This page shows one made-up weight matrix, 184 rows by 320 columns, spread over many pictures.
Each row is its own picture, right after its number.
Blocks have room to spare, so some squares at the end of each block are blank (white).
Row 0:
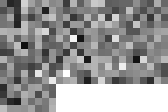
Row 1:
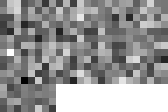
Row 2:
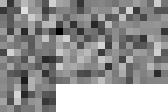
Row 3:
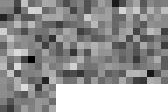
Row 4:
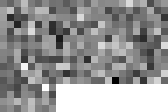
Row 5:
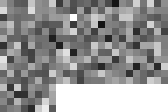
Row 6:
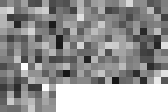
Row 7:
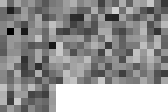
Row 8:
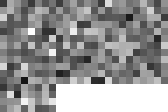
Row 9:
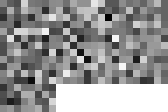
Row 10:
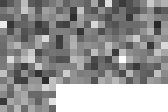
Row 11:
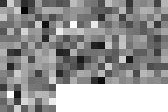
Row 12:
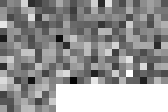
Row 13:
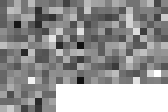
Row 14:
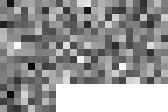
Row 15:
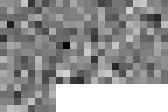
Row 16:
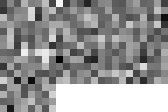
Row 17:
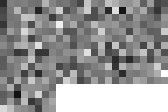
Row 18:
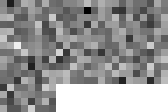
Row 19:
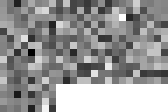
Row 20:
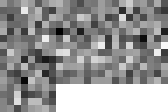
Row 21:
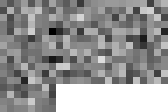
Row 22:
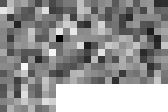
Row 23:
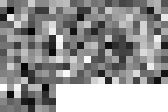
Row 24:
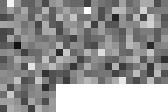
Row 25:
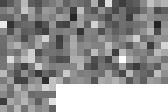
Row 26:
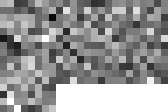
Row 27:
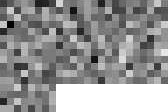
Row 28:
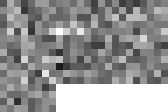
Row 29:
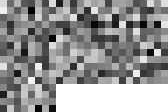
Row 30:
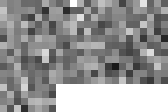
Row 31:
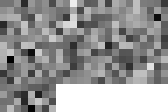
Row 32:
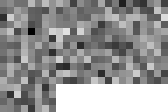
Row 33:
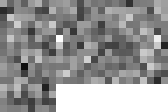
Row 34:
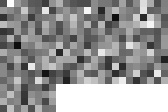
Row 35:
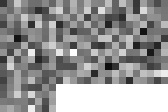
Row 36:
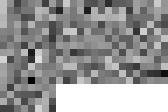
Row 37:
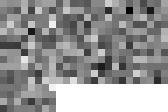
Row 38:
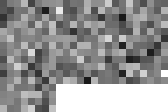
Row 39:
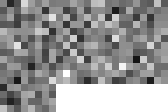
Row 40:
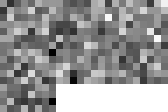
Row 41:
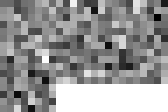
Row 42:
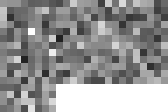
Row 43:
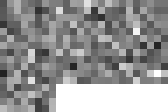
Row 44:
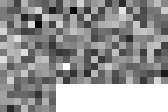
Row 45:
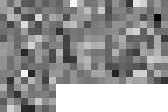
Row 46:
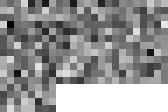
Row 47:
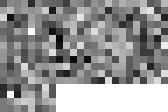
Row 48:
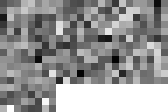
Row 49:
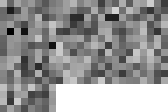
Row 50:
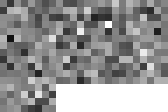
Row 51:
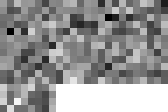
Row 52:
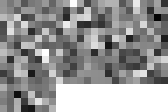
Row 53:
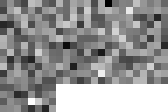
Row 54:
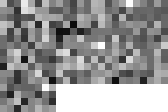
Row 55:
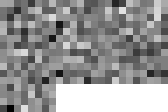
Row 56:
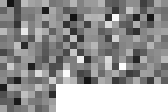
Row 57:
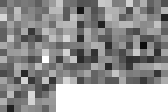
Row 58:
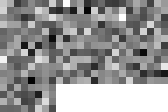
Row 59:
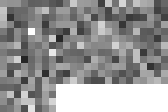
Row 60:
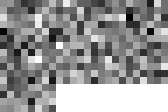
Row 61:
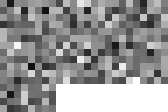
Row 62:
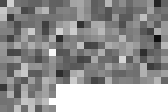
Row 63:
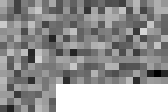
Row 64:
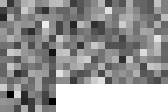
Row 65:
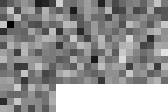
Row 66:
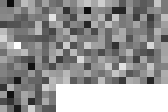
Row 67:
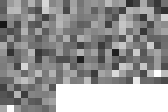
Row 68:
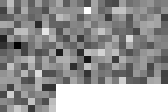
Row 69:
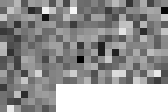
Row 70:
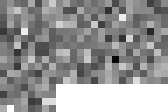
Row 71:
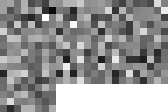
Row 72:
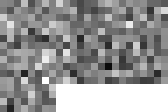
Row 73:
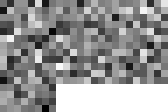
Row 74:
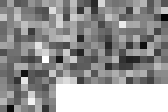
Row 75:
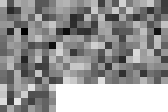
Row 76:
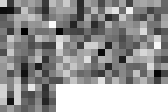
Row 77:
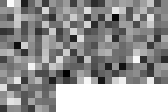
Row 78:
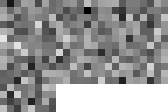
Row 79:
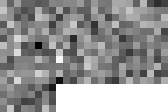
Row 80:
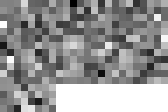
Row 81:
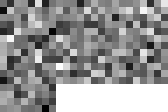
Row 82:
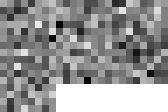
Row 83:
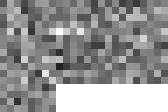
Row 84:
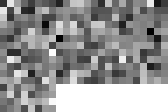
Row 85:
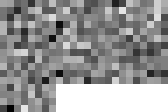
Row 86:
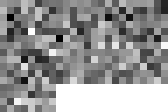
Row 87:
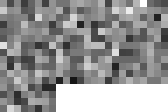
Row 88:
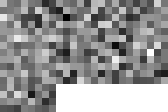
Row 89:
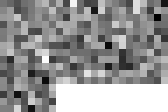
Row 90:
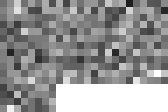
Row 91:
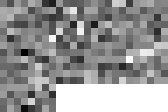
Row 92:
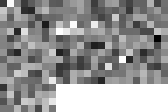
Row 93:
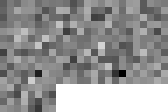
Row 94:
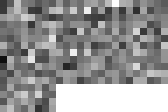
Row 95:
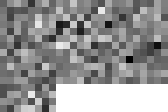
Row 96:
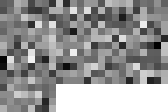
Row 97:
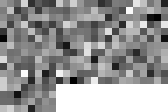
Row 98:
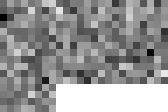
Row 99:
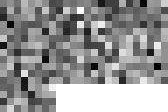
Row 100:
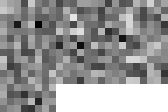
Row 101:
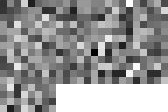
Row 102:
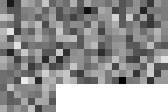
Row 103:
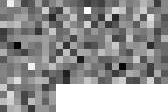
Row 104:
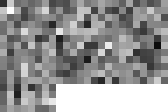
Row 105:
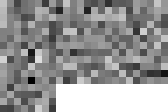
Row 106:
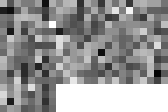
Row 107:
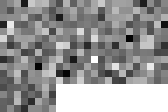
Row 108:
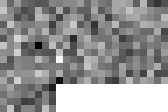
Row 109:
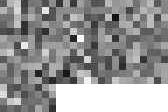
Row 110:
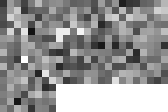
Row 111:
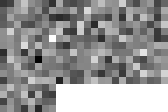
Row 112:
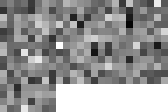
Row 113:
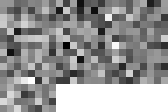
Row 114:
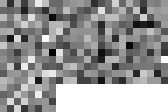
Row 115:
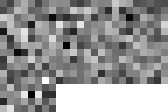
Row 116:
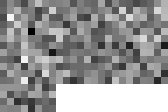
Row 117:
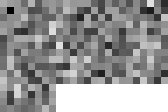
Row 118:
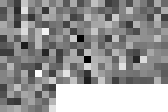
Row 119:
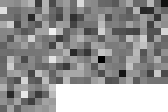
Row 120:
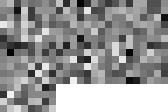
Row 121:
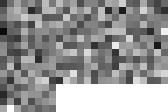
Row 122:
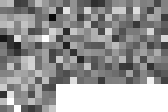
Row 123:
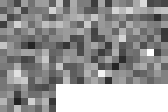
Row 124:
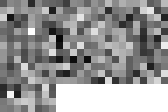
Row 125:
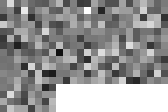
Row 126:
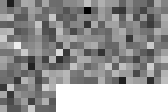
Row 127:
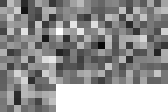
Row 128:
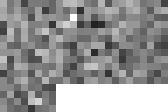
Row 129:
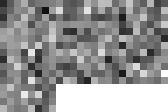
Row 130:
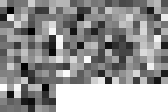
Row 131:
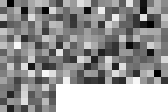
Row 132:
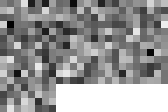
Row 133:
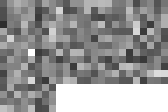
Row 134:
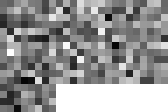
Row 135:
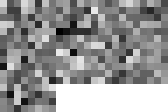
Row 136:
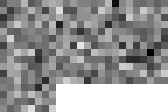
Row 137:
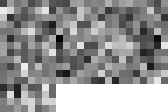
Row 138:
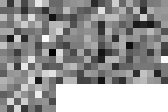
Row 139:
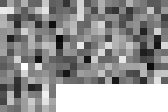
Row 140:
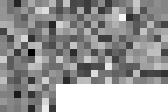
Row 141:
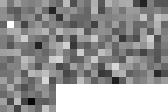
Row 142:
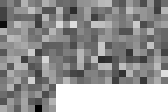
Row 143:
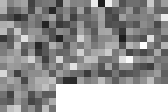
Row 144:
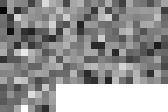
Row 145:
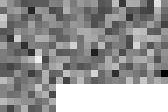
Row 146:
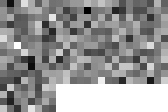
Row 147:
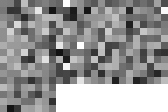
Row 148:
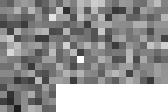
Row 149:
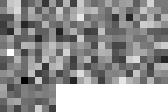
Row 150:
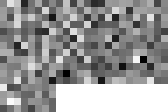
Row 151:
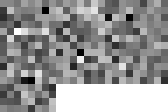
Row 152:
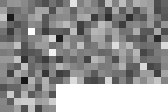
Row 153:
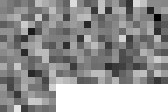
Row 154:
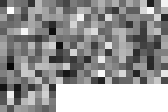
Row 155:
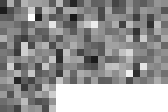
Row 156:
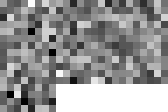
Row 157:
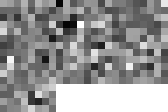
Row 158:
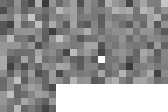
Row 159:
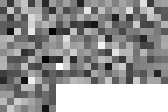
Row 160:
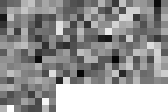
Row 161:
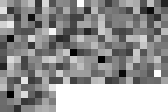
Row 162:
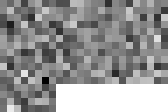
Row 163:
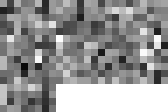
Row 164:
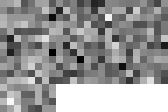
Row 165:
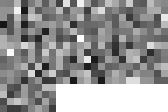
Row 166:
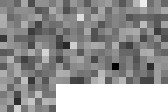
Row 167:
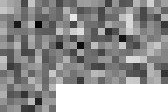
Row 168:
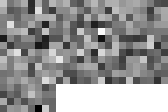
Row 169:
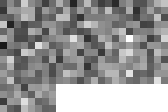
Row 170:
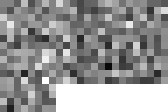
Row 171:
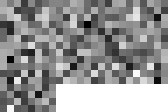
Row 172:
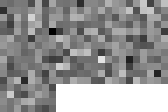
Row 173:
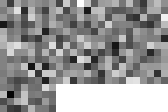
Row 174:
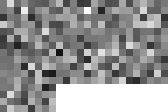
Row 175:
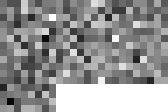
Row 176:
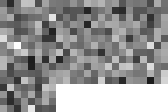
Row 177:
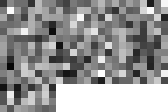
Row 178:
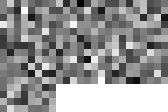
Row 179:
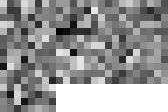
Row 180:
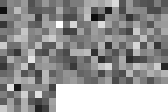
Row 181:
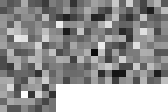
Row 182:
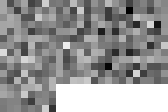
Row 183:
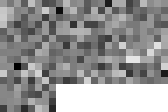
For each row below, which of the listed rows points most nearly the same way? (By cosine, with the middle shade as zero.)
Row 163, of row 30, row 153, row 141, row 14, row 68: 153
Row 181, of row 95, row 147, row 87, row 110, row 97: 147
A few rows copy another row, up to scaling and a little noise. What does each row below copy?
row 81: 73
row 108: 79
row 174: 125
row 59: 42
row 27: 65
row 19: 140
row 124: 47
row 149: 1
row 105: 36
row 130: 23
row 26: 122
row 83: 28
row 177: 154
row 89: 41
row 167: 100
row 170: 72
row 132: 46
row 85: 55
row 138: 114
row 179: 135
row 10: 25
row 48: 160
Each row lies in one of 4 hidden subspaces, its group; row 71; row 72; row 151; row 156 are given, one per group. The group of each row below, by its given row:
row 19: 71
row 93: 71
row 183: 71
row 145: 71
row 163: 156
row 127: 156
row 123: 72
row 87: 72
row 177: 156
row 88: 71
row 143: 72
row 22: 156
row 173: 151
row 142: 71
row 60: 71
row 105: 71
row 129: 71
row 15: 72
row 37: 72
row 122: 151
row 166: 72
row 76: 156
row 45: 72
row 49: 156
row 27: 72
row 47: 156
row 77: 151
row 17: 71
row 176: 151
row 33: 156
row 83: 156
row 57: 72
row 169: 72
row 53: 72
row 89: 72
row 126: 151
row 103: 151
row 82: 71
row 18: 151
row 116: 156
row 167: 71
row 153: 72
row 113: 151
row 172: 156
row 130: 156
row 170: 72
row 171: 72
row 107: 72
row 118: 151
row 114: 151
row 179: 156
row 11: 156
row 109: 151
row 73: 156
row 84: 156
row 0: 151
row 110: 156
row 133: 71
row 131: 151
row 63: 71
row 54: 156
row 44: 71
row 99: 72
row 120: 151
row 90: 71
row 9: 151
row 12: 72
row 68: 151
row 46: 72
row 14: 151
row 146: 151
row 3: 71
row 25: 72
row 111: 71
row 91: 71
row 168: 72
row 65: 72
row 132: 72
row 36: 71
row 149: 151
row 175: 151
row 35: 71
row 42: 156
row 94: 71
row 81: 156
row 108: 72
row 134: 151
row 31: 72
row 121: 71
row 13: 71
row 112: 71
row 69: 71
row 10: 72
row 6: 156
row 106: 156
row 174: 151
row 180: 71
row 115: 71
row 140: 71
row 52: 72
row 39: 151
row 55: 71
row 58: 71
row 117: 156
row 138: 151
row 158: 156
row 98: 71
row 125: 151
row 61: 151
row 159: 156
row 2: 156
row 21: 156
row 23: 156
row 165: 151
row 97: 72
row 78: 151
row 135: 156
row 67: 71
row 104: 156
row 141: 72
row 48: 71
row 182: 72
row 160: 71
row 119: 156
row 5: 71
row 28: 156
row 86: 156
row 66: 151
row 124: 156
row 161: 156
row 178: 151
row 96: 71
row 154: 156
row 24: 151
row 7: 156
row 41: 72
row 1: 151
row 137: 156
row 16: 72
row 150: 151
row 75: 156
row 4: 156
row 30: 72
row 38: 71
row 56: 151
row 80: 72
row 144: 71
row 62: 156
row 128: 72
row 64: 156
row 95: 71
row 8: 156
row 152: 156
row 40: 156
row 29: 72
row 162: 72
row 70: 71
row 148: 151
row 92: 156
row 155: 72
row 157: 72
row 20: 156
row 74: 72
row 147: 71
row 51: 156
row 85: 71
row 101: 71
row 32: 156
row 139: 156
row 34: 151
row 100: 71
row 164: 151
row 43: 71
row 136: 71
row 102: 151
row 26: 151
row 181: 71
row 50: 71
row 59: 156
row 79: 72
